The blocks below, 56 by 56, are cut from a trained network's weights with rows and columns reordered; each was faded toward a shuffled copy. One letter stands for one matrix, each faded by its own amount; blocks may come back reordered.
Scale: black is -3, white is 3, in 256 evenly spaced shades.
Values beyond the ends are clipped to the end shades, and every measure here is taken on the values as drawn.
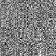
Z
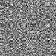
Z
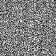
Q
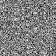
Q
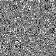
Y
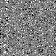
Y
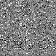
Y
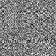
Z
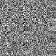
Z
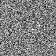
Q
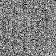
Q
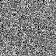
Q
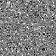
Y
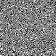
Y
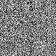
Q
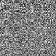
Z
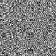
Z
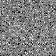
Y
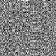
Z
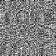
Z
